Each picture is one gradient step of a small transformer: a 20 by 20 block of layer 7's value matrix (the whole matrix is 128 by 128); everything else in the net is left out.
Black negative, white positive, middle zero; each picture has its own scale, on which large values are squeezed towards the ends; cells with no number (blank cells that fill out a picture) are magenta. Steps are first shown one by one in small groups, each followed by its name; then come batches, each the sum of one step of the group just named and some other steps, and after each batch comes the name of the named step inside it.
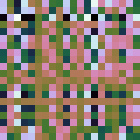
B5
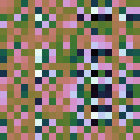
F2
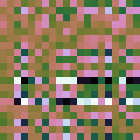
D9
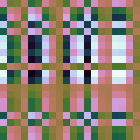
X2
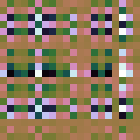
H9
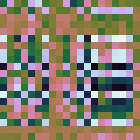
X2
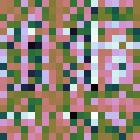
X2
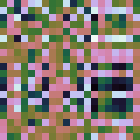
B5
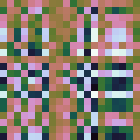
X2
